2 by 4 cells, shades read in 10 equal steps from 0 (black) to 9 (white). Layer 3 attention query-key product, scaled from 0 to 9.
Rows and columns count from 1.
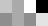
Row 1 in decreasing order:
9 7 6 0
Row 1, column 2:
6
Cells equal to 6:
2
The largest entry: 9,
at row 1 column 3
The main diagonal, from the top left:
7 6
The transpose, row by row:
7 5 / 6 6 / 9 5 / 0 8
